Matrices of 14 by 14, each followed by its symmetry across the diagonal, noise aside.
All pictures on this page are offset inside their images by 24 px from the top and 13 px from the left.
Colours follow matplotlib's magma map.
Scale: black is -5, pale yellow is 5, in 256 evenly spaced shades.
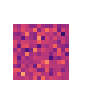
antisymmetric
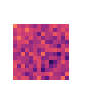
symmetric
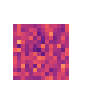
neither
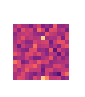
neither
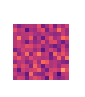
antisymmetric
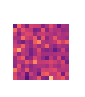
neither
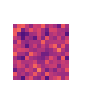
symmetric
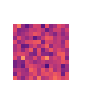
neither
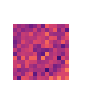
symmetric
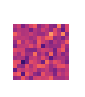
antisymmetric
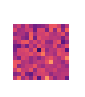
symmetric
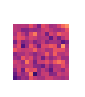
antisymmetric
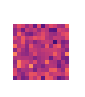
antisymmetric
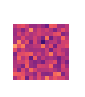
neither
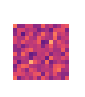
symmetric
